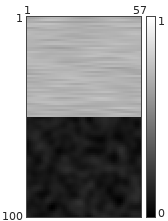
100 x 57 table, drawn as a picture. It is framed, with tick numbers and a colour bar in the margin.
It is made of 2 by 1 panels. Panel 1,1: high, streaked across, faint in contrast. Panel 2,1: very low, blotchy, faint in contrast.
